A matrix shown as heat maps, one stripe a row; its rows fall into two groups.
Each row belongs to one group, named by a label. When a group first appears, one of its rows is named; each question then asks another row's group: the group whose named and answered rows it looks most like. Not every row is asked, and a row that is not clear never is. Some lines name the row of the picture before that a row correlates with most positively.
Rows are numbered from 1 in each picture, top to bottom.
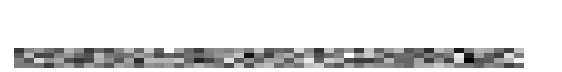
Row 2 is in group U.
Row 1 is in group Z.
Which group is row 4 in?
Z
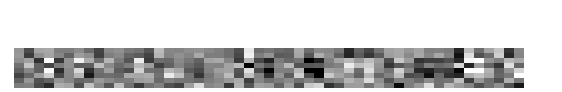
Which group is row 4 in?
U
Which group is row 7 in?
U
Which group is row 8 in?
Z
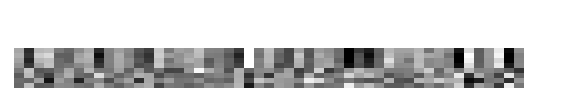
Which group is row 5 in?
Z
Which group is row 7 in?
Z
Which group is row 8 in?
U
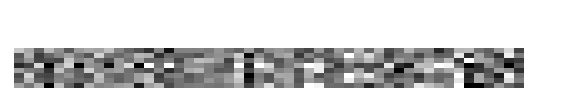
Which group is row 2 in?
U
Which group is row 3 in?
Z
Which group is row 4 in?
Z
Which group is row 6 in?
U
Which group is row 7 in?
U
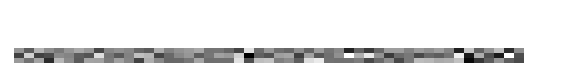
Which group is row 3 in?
Z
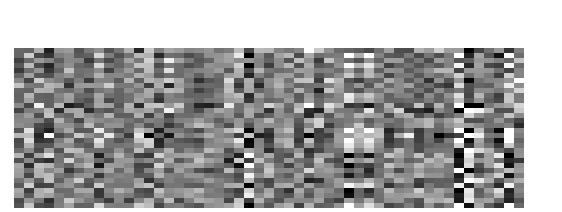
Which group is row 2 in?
U
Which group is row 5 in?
Z
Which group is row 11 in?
U
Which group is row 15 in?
Z
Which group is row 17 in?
U
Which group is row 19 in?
U
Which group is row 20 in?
U
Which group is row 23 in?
Z
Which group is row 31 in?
Z
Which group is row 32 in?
U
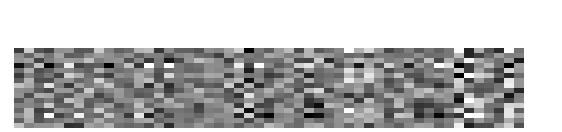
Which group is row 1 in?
U
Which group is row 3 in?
Z
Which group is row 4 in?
Z
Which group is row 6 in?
Z
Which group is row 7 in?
U
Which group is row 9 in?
Z
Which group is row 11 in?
Z
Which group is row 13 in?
U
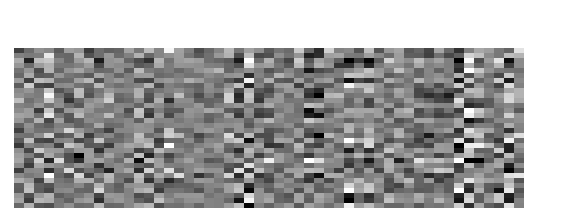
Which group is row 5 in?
Z
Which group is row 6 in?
U
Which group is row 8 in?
U
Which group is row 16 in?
U
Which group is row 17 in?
Z
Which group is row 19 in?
U
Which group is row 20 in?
Z
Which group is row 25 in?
Z
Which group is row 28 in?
U
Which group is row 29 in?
U
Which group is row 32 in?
U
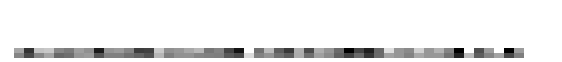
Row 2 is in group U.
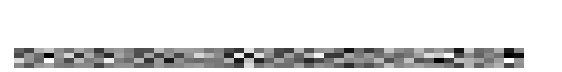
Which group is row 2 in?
Z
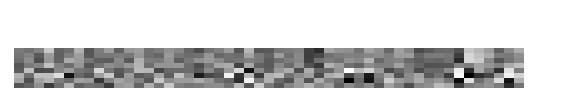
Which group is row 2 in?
Z
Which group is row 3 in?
Z
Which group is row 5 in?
U
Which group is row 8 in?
Z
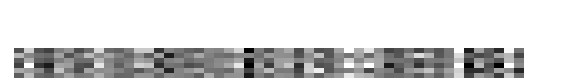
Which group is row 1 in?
U
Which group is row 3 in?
U
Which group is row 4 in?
U
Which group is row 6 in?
U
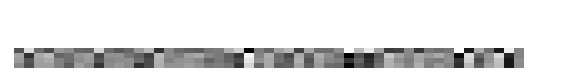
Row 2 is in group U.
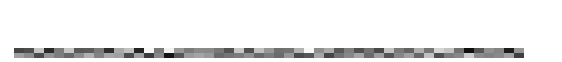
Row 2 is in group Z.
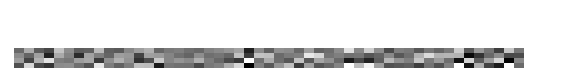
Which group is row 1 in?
U
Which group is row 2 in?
Z
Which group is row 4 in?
U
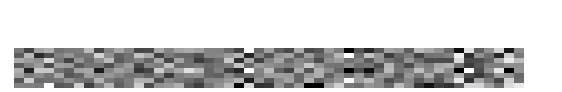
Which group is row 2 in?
U
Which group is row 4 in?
Z
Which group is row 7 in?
U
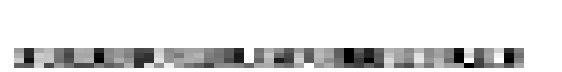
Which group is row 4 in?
Z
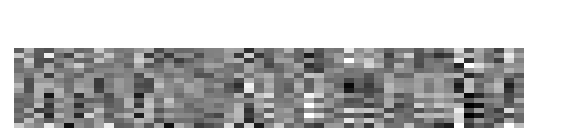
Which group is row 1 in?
U
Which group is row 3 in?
U
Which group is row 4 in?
Z
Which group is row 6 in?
Z
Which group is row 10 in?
Z
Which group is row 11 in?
Z
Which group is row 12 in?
Z
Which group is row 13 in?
U
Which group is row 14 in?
Z
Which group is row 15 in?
U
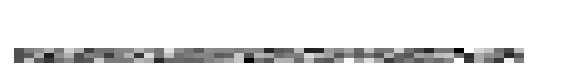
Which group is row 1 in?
Z
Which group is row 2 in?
Z
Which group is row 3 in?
U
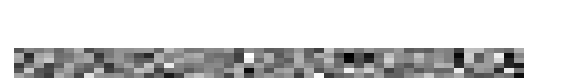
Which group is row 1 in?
Z
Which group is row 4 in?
Z
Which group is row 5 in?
U
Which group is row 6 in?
Z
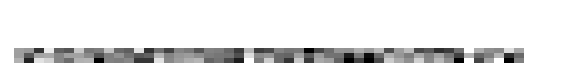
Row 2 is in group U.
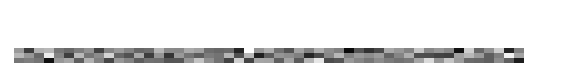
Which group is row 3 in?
Z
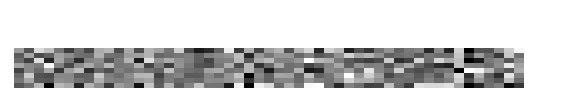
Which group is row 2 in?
U
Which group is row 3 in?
Z
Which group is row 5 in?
Z
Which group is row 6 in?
U
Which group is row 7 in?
U
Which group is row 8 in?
Z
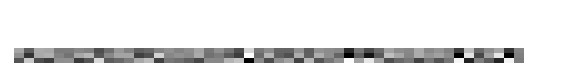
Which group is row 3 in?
U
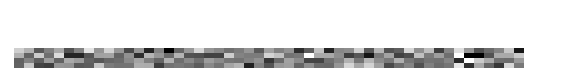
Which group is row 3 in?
Z
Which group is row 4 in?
U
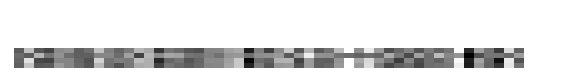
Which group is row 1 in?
U
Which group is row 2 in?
Z
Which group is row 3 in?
U
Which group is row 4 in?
U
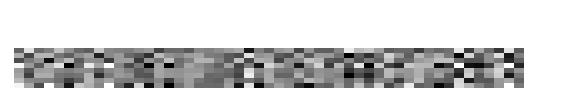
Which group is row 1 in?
U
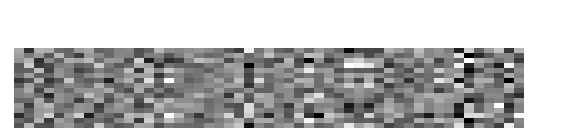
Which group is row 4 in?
U
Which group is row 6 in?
U
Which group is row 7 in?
Z
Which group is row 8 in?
U
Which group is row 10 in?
Z
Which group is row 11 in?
Z
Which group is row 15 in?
Z
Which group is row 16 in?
U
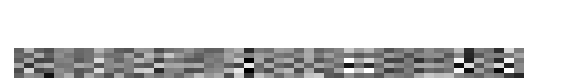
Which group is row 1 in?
U
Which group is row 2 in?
Z
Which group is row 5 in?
U
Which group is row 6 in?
Z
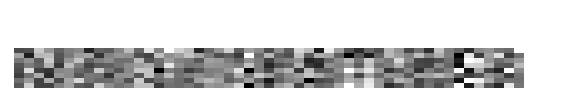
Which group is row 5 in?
U
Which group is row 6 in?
Z
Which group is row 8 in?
U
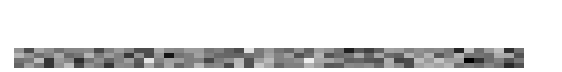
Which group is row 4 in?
Z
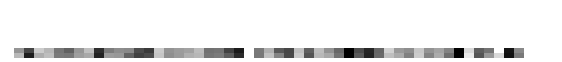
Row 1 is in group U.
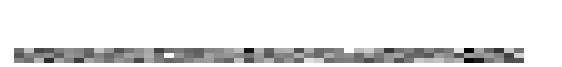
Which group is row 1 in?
U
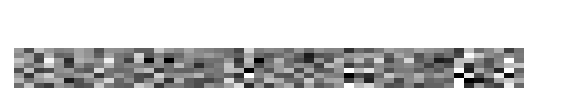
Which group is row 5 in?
U
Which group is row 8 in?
U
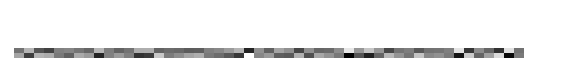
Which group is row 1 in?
U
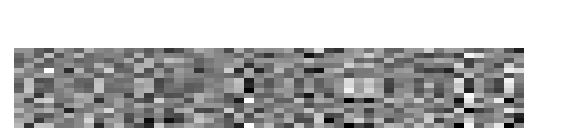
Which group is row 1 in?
Z
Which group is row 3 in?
Z
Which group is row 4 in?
U
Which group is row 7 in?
U
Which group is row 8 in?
U
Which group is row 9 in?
U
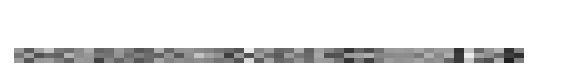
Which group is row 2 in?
Z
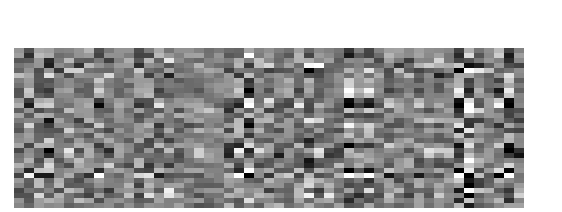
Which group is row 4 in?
Z
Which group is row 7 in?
U
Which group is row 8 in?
U
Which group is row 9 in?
U
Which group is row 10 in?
U
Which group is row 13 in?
Z
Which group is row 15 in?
Z
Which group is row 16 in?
U
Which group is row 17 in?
Z
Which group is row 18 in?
U
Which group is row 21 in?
Z
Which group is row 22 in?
Z
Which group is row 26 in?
U
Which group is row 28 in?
Z
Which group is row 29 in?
Z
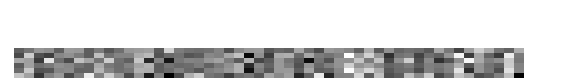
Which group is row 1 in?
Z
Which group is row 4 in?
U
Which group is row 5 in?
U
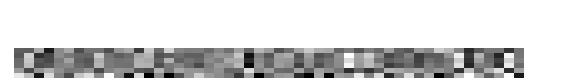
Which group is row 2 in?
U
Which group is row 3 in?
U
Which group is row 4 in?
U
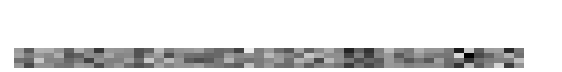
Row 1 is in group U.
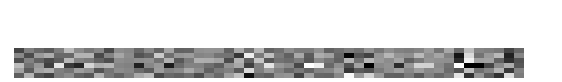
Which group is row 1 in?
Z
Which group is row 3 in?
Z
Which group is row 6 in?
U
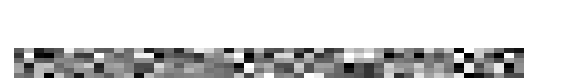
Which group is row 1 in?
Z
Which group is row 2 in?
U
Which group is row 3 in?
U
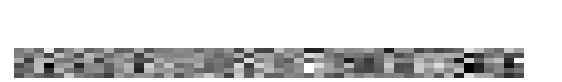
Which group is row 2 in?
Z
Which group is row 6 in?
Z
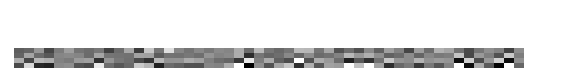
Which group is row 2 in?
U
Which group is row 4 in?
U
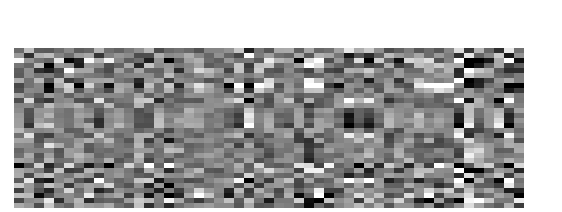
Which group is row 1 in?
U
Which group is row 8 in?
Z
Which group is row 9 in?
Z
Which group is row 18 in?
U
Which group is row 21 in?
Z
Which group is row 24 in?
Z
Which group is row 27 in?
U
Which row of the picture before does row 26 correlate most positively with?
3
